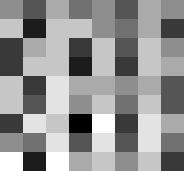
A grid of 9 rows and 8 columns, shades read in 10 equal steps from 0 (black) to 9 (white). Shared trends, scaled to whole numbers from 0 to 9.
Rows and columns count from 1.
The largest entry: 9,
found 3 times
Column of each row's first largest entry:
3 1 3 2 3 3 5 3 1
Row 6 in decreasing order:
8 7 7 7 5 4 3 3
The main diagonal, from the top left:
5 1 7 1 6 4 8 4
